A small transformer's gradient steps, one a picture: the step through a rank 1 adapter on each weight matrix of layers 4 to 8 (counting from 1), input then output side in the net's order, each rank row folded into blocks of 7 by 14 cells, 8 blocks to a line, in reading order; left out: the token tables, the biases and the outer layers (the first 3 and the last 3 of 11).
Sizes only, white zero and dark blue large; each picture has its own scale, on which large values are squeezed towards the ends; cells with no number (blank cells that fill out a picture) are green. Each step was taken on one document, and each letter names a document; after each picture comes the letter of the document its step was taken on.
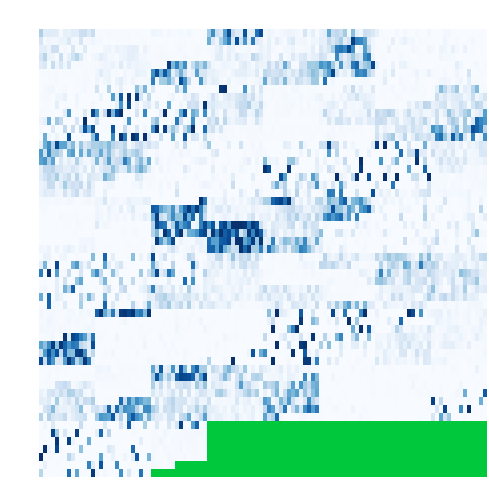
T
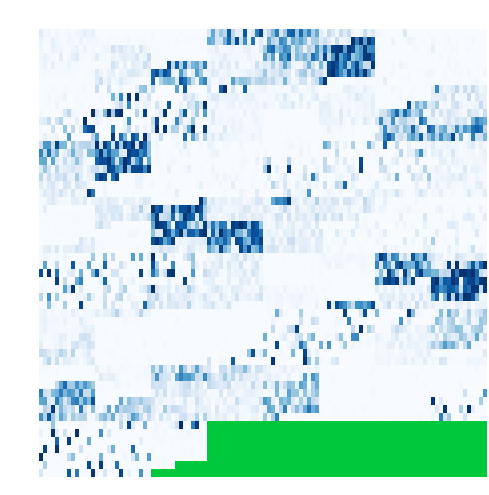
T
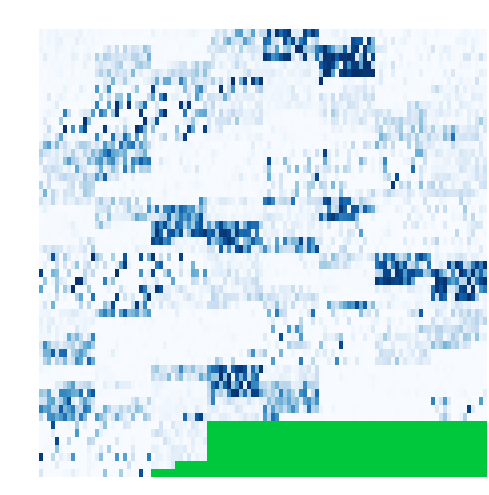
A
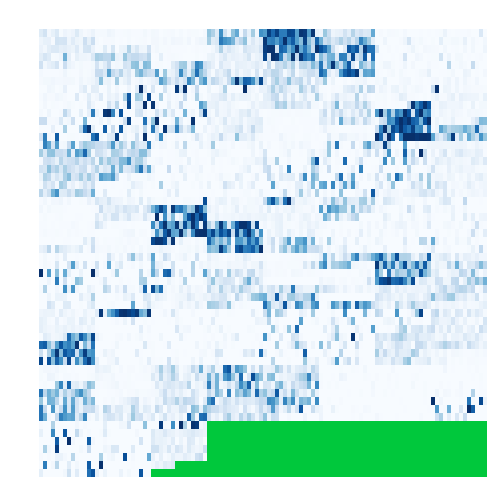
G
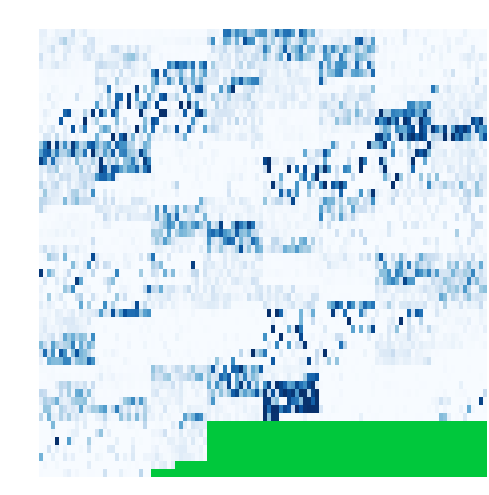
A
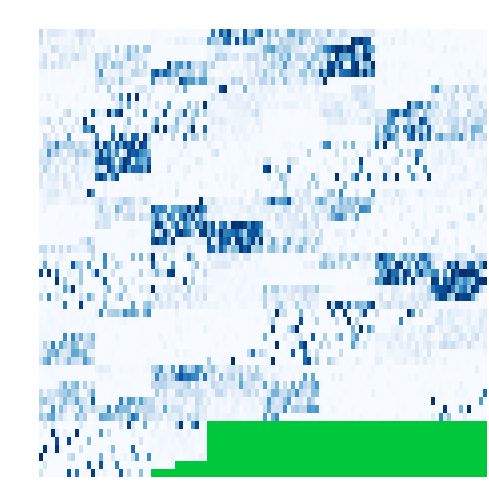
T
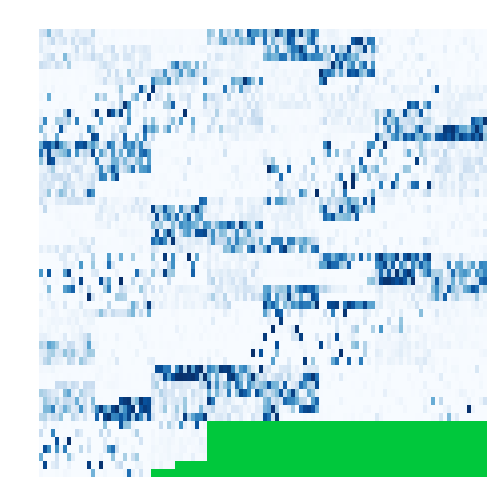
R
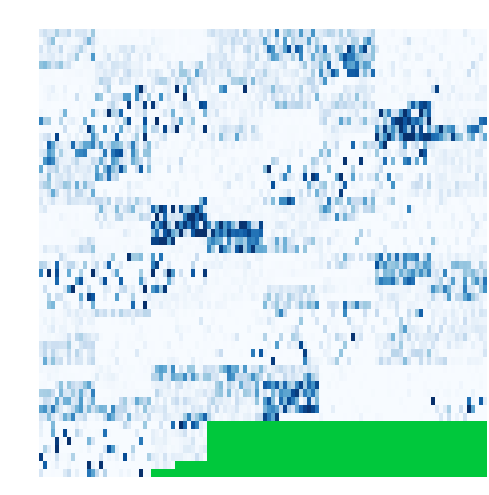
G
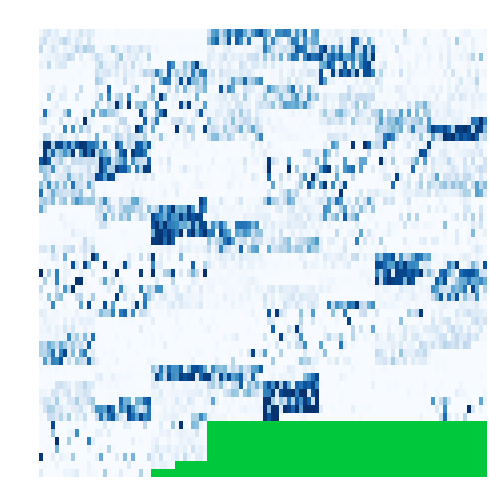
A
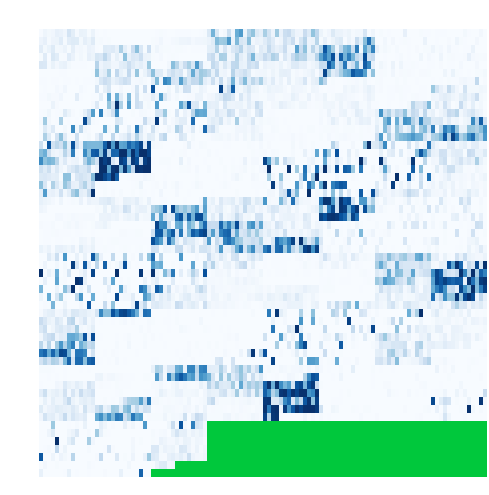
A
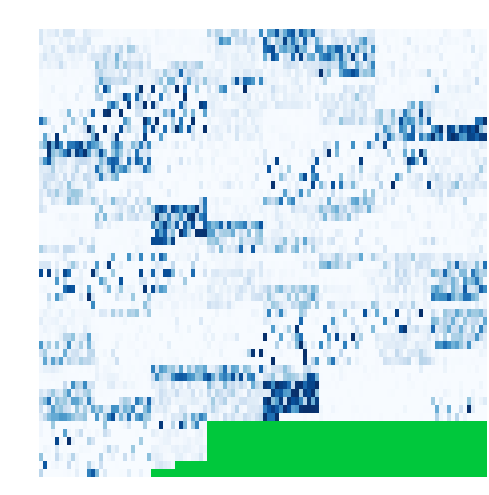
G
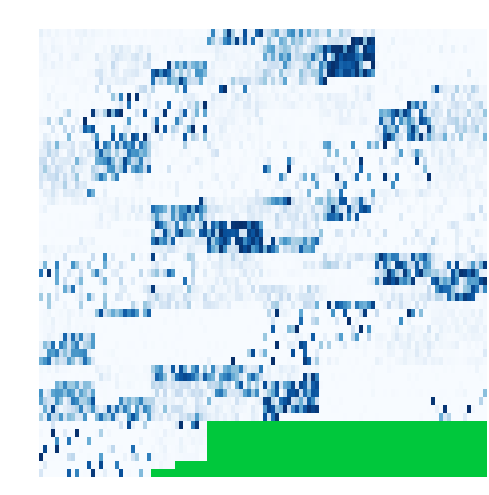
T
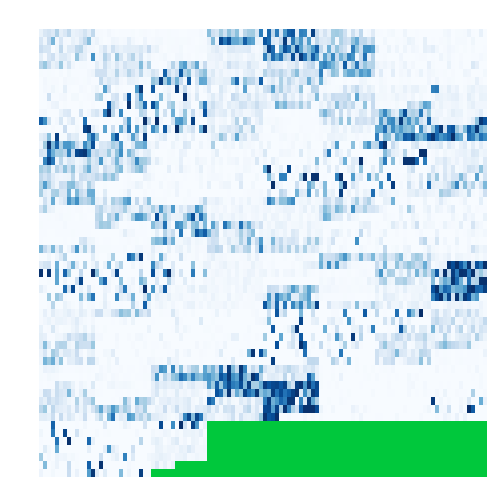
G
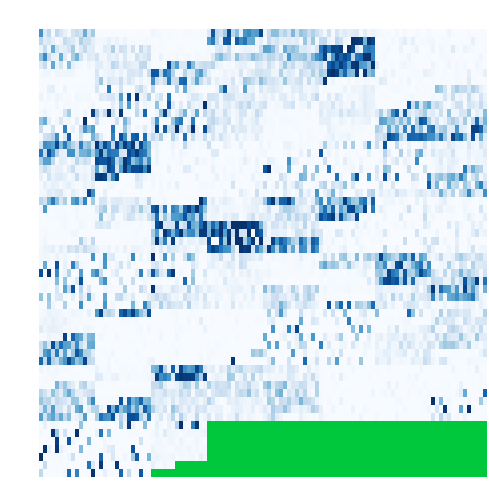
T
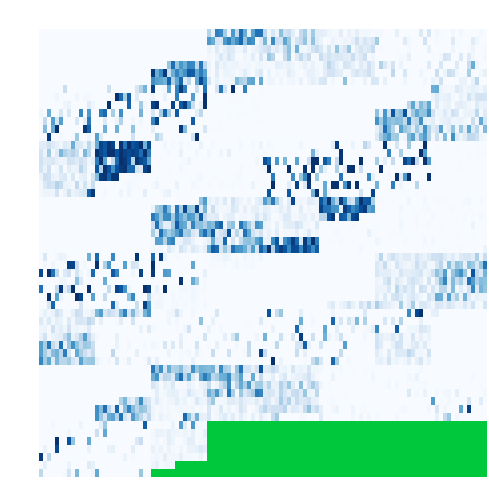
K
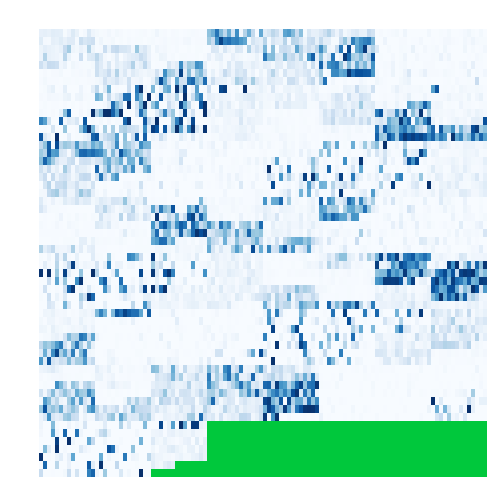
G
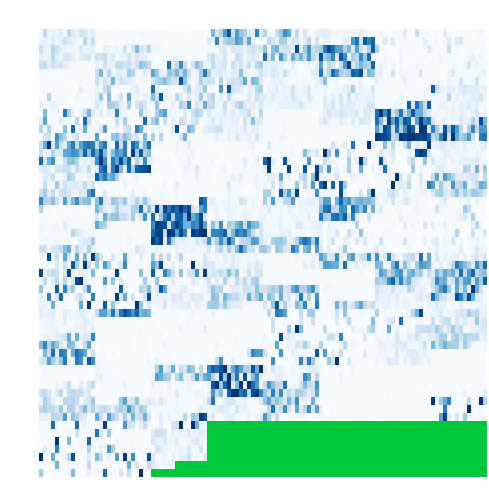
A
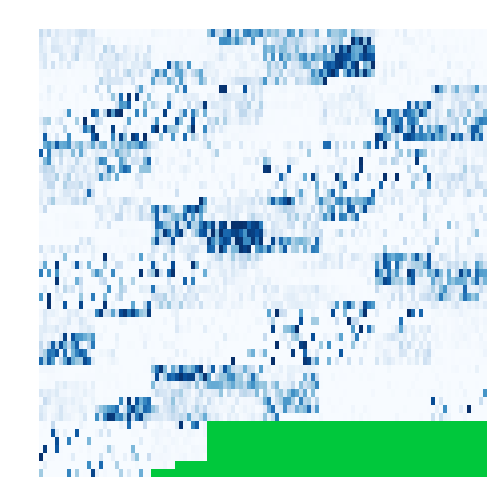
T
